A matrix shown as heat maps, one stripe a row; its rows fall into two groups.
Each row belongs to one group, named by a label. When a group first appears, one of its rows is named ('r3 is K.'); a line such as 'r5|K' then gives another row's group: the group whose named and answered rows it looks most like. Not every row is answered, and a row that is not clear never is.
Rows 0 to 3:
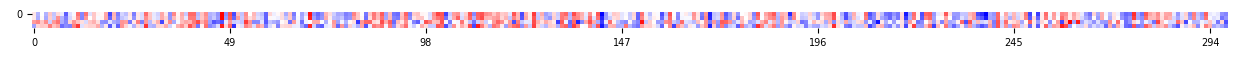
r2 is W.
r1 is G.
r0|G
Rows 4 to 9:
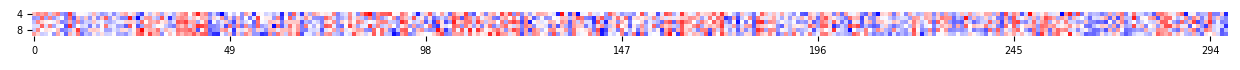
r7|G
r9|G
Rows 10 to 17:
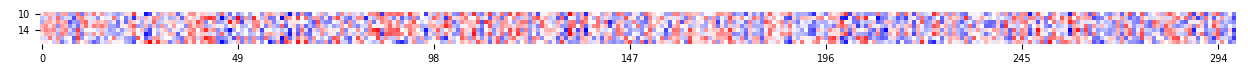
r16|G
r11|G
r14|W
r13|W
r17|G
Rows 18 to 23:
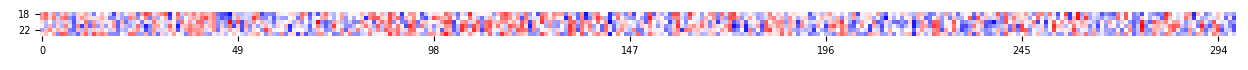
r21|G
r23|W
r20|G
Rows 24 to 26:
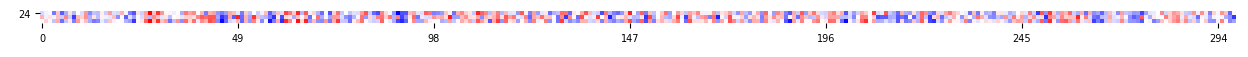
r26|G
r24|G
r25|G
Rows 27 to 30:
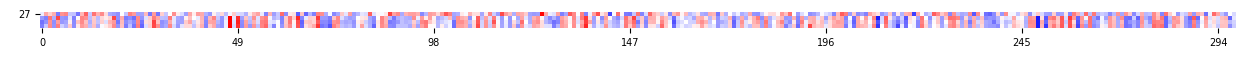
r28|G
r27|W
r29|G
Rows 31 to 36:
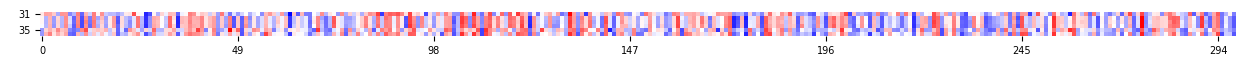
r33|G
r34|G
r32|G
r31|W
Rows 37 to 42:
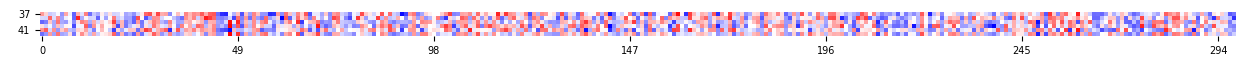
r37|G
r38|G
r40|G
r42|G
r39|G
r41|W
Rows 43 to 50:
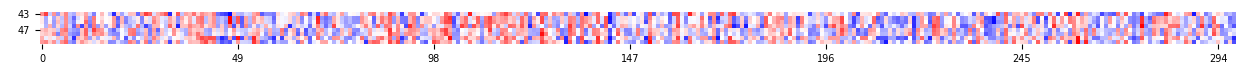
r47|W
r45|G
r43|W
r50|W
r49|G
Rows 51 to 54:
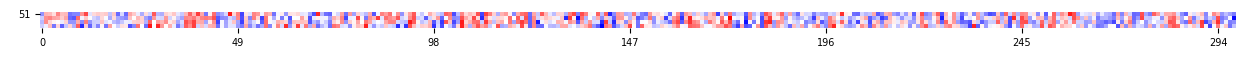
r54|G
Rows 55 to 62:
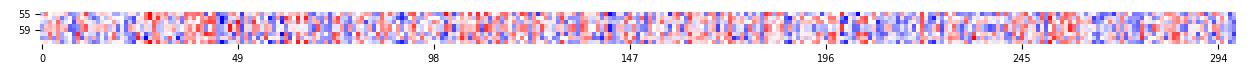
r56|G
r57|G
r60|G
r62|G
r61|G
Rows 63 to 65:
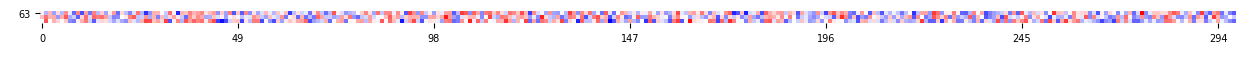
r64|W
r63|G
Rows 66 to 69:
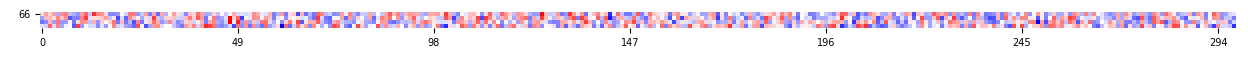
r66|W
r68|G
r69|G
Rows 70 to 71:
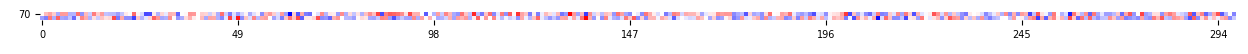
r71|G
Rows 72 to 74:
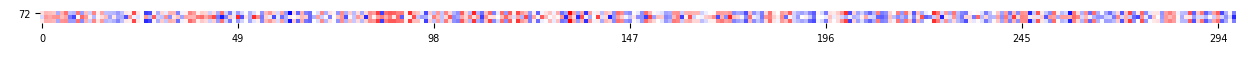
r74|W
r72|W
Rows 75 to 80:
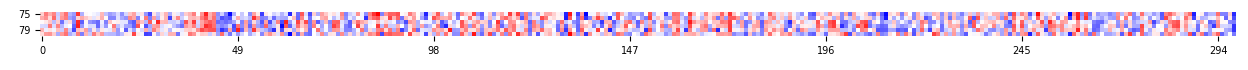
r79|G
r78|G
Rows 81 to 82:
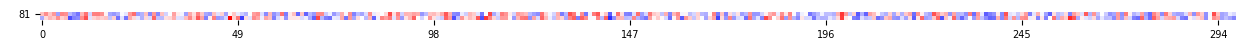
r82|W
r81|W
